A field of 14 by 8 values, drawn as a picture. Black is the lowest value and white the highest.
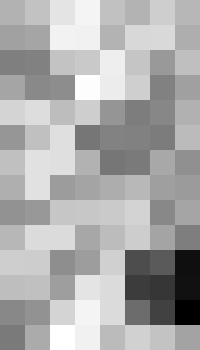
Mirror symmetry: none. Roughest part: bottom right. Ninth with the lowest average: bottom right. Average level on the scale: 70%. Odd patch: lower, in the bottom right.
